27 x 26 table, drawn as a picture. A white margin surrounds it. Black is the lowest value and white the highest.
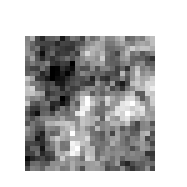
The ninth with the highest average is the middle right. The texture is blotchy. The top left is the ninth with the lowest average. Neither half mirrors the other.
